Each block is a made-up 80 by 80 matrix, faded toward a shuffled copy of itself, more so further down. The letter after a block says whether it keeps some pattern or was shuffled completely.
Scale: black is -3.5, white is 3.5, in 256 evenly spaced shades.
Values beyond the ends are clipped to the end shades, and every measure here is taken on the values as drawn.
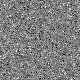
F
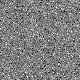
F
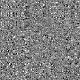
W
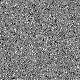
F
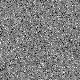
F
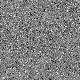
F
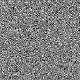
W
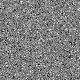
F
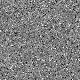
F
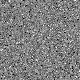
F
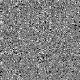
W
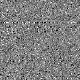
W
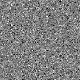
W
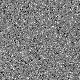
F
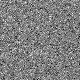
F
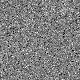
F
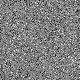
F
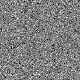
W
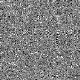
W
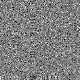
W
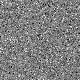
F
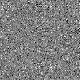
W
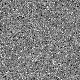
F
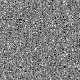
W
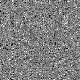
W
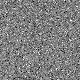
F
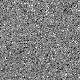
W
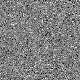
W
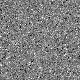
F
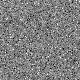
F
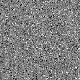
W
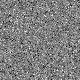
F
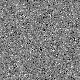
F
